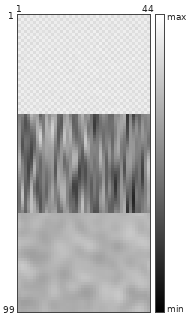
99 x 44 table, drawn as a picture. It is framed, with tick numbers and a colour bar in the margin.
It is made of 3 by 1 panels. Panel 1,1: very high, checkered, faint in contrast. Panel 2,1: middling, streaked downward, strong in contrast. Panel 3,1: high, blotchy, faint in contrast.
